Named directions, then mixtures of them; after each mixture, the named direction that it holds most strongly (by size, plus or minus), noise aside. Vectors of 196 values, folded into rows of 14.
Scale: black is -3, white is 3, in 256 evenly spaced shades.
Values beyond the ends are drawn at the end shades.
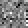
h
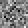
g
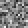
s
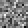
s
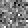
s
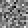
g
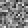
s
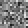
h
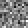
s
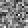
s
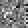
h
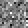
h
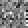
h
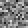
s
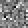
h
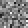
h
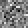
g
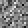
g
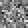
g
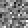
s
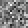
g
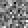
g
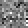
h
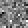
s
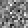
g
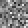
g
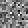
s
